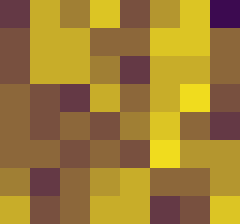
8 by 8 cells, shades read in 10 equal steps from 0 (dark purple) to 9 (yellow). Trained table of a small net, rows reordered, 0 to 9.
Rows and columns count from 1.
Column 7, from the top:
8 8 7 9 4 6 4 3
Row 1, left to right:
2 7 5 8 3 6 8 0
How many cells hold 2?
6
